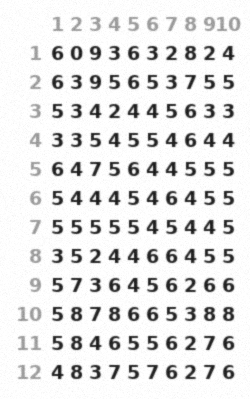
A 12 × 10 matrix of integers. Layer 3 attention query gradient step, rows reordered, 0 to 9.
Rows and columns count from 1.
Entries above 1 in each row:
9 10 10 10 10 10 10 10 10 10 10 10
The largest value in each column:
6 8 9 8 6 7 6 8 8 8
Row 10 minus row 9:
0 1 4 2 2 1 -1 1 2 2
